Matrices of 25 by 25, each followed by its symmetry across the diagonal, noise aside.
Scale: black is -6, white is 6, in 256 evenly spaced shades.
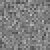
neither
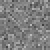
neither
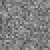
neither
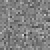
neither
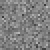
neither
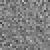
antisymmetric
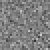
antisymmetric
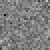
neither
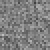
antisymmetric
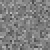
neither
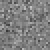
antisymmetric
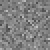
neither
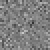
antisymmetric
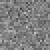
neither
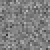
antisymmetric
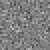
antisymmetric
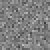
antisymmetric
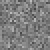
neither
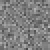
antisymmetric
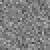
antisymmetric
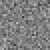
antisymmetric
